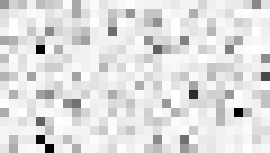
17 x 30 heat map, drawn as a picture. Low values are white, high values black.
Average level on the scale: 10%. Grain: fine. Histogram: skewed, a long tail of high values. Slope: none. Odd rows or columns: none.
